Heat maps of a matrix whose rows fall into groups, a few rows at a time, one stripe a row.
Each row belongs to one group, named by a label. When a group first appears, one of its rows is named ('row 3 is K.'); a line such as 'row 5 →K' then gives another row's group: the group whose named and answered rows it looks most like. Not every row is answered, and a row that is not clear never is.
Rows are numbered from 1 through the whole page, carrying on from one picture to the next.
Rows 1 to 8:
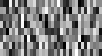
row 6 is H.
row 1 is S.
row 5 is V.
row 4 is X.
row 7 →S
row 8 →H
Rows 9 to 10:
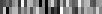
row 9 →X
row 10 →V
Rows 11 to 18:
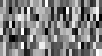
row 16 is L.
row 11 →L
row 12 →H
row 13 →H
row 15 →X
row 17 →H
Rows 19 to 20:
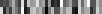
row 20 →X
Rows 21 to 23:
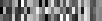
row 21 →X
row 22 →L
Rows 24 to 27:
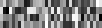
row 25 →S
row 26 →H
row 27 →S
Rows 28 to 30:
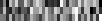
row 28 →V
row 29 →L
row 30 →S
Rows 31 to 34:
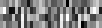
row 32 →H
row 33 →X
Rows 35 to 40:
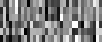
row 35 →V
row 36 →V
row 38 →L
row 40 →L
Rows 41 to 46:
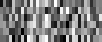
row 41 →L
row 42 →X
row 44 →S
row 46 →S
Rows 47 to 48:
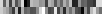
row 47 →X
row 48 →H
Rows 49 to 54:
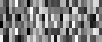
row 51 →L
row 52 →L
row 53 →V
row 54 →S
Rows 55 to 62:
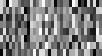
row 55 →S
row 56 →X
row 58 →L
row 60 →X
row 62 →L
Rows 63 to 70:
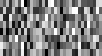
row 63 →X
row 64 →L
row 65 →S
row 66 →S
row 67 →L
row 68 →V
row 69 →H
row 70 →X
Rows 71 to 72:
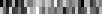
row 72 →S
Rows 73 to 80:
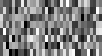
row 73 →X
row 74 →L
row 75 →H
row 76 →X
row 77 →V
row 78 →S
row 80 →L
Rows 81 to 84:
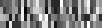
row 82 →X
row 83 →H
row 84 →S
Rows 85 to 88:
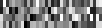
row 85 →V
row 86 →L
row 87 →H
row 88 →X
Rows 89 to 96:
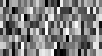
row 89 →V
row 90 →S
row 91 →X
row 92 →H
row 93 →L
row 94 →V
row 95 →H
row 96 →S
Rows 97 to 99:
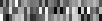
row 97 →V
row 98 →S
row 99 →H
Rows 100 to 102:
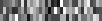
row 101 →L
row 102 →V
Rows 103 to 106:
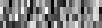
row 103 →H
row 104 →H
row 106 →L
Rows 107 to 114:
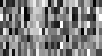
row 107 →L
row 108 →X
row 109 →X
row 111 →L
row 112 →V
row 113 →V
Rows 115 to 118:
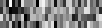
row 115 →S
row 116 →L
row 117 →X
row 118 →S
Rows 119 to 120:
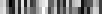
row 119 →H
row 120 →H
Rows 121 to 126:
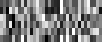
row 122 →V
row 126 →X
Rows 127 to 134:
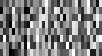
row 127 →S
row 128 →L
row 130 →L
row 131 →S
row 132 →V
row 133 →H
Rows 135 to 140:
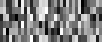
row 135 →H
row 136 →H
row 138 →X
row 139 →V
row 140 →S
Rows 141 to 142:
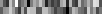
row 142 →S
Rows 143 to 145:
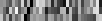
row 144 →V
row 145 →X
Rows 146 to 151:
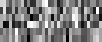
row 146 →H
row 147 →L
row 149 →S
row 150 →V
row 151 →V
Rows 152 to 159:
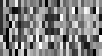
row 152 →V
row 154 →V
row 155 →L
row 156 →V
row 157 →S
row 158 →H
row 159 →X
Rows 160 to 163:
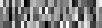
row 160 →X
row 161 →L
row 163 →X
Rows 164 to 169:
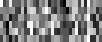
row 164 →S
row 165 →S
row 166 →L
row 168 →S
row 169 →L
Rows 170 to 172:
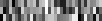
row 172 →L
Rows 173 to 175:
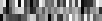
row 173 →H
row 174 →H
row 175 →L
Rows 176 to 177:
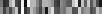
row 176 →S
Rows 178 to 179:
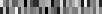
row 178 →H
